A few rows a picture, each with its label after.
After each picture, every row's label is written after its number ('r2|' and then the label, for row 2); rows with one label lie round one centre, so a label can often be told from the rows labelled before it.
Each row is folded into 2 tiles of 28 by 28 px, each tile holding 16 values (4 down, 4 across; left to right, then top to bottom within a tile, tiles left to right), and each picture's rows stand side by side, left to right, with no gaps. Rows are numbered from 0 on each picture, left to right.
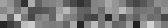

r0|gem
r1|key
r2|key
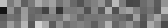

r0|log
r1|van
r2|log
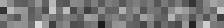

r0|log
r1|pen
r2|pen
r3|key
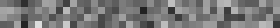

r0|key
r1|pen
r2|van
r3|log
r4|log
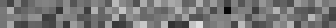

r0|pen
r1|van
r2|gem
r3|gem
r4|van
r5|pen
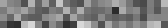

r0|gem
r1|gem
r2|log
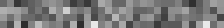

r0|key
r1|key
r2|pen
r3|key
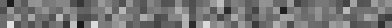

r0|pen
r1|key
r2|pen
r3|key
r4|van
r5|van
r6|pen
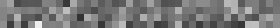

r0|key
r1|pen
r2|pen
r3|pen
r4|gem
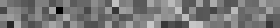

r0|van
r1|van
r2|log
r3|gem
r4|pen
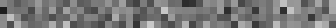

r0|van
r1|pen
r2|key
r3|key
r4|van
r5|log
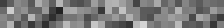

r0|pen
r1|log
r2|gem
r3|pen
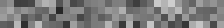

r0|key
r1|van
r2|key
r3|gem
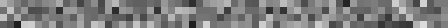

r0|gem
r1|log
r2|log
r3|key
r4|log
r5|log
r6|pen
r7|gem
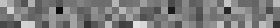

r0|gem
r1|van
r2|gem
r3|van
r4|log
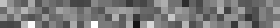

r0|gem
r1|key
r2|key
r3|key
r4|van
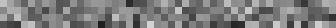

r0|gem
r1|pen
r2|key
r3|pen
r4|gem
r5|key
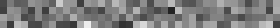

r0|van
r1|gem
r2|gem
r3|log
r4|log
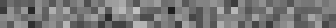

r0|van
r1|pen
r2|gem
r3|van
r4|pen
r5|pen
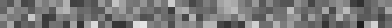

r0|pen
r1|key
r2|gem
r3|log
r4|gem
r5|pen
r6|key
